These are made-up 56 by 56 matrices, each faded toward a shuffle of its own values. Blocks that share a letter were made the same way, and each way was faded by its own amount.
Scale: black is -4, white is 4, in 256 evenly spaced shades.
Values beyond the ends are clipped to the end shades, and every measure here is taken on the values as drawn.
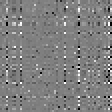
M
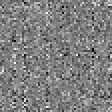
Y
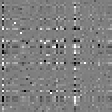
M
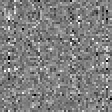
Y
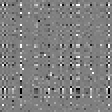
M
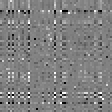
M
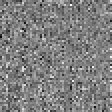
Y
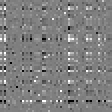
M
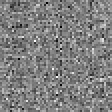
Y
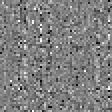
Y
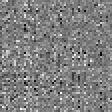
Y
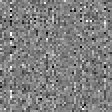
Y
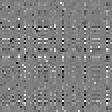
M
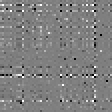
M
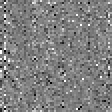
Y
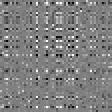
M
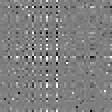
M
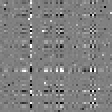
M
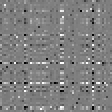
M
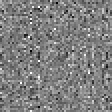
Y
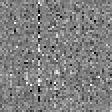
Y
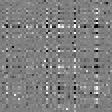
M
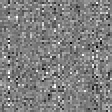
Y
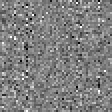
Y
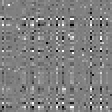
M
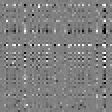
M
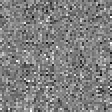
Y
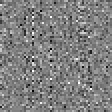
Y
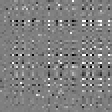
M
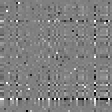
M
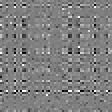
M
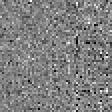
Y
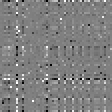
M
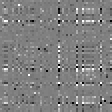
M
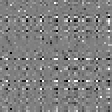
M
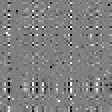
M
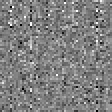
Y
